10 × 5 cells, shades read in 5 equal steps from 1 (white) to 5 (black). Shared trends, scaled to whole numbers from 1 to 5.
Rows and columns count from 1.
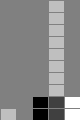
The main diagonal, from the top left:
3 3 3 2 3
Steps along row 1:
same same down up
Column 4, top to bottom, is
2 2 2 2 2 2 2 2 4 4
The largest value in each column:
3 3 5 4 3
